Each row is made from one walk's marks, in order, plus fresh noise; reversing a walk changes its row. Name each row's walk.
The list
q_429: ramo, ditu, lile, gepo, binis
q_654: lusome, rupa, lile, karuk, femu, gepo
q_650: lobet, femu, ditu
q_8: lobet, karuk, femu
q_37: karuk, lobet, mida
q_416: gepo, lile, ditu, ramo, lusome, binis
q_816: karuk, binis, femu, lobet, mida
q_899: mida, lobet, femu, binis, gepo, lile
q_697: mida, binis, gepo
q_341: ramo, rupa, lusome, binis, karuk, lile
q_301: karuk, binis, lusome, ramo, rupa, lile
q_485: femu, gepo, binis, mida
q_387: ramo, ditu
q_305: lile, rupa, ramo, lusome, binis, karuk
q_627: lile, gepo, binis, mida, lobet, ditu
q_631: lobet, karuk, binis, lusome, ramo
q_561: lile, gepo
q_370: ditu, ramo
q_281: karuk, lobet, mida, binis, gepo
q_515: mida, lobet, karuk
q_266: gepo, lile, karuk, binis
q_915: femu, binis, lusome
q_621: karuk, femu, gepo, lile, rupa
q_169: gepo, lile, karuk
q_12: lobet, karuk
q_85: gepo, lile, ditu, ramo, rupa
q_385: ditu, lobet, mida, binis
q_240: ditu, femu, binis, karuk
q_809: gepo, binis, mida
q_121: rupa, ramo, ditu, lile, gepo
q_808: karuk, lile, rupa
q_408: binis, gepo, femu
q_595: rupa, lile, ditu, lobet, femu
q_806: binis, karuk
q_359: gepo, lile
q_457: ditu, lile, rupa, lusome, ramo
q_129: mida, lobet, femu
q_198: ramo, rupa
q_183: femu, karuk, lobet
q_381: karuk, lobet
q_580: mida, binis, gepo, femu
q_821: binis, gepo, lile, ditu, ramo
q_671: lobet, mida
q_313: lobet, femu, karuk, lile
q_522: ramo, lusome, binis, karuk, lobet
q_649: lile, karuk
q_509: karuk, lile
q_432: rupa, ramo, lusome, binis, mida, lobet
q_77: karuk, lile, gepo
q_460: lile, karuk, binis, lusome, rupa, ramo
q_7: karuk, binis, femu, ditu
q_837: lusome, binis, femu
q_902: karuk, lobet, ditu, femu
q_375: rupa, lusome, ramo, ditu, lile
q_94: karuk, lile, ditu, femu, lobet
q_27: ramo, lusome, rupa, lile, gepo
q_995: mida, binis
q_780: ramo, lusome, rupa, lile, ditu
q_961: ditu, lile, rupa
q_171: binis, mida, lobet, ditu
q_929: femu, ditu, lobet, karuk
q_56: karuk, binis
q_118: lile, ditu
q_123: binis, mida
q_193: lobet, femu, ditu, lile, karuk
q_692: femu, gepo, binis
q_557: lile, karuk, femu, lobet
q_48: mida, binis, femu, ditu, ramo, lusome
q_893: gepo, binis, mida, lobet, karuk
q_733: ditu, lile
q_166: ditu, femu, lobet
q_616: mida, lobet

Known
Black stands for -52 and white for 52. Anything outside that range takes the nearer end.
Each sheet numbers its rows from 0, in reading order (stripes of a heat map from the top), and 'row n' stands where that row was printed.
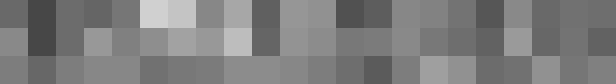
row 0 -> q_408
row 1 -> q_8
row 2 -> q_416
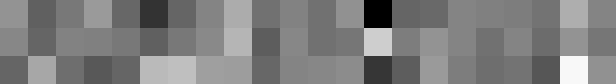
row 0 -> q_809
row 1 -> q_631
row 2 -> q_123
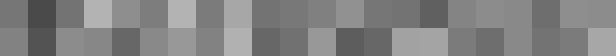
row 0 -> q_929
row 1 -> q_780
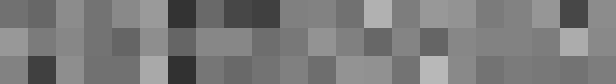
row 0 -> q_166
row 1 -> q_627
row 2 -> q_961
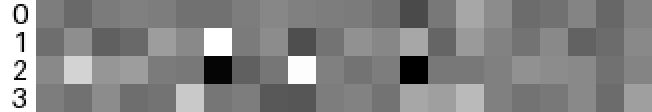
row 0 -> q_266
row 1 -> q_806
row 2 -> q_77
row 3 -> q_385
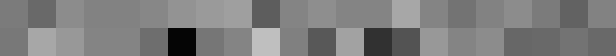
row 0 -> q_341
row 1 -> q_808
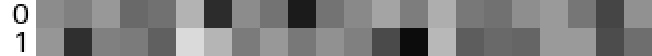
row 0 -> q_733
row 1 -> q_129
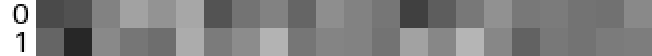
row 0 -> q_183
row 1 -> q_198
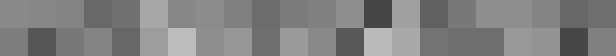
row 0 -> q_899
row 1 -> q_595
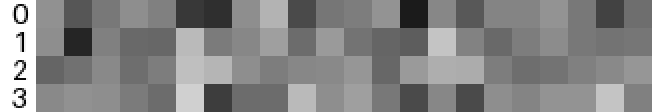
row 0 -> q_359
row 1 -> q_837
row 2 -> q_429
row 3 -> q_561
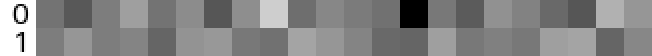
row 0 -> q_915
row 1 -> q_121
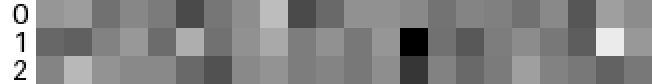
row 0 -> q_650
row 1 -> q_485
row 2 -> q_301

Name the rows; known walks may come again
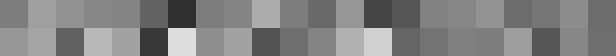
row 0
q_621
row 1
q_12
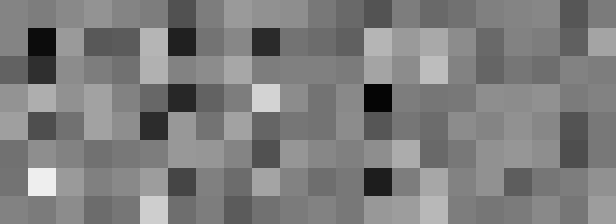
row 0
q_902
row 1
q_370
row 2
q_198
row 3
q_281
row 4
q_893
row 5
q_375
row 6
q_56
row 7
q_385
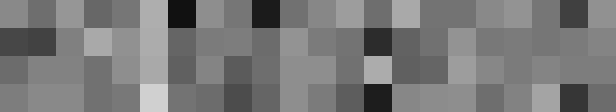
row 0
q_733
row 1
q_183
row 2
q_557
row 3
q_616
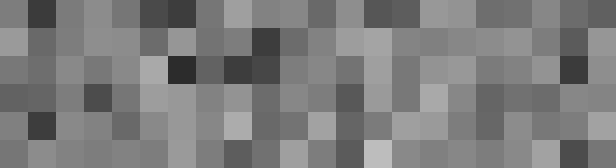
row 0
q_85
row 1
q_240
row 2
q_166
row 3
q_821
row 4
q_780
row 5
q_432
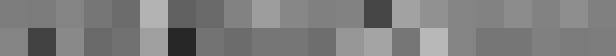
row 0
q_654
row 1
q_961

